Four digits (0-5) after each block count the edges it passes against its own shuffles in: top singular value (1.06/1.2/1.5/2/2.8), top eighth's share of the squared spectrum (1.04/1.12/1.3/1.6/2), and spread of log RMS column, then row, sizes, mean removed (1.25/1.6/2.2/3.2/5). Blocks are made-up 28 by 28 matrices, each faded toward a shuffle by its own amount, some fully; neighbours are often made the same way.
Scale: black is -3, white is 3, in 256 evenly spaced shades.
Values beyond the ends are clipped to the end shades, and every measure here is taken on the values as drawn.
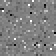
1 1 0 0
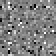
2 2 1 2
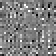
3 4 2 2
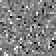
0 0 0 0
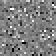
1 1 0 0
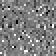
2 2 0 0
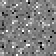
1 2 0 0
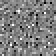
0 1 0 0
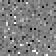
1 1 0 0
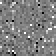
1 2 0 0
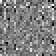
3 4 3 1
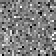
1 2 1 0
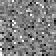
2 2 1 0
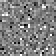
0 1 0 0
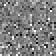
0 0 0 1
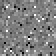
0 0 0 0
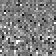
0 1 0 1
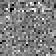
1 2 0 1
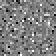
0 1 0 0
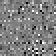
3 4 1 2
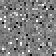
2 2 0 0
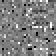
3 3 1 1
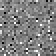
2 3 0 1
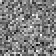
0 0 0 1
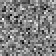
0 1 0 0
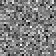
0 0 0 0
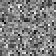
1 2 0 0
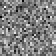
0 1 0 0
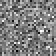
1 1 0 0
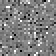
2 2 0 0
